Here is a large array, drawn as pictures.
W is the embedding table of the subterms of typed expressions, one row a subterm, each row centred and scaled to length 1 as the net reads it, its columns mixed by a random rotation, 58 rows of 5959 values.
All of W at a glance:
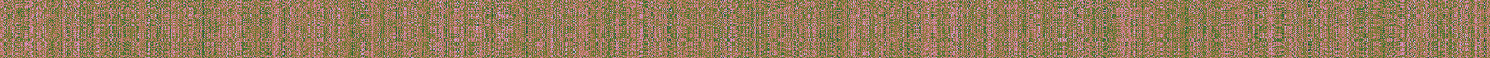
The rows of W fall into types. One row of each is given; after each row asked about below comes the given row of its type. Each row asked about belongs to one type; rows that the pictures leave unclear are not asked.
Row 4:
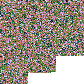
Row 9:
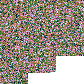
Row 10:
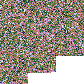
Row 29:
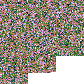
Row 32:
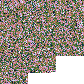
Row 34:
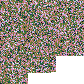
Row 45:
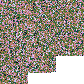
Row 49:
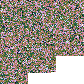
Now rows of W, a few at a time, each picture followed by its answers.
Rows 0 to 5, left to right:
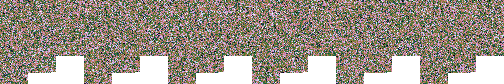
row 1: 49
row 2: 29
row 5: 49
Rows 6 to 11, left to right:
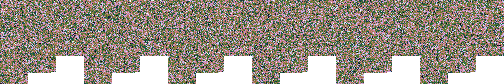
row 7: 34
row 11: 9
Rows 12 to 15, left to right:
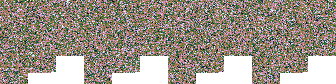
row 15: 45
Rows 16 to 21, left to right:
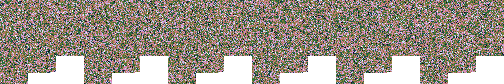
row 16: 29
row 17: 32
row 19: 10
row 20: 49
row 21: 10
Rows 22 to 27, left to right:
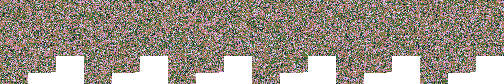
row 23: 4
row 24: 10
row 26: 29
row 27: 9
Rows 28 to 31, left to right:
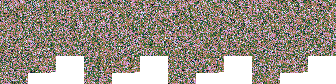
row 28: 32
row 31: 4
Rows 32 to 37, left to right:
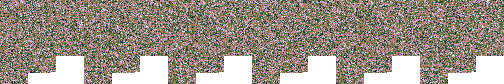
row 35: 4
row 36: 34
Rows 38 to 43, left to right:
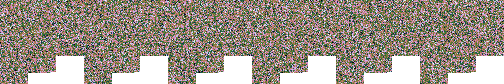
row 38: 32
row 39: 9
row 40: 32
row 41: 49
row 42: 45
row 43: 34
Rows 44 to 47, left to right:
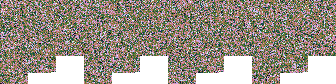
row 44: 49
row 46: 32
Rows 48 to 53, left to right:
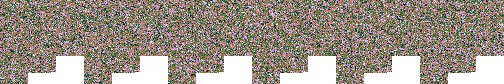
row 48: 34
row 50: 4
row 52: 10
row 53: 4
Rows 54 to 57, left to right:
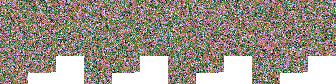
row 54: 4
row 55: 32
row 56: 49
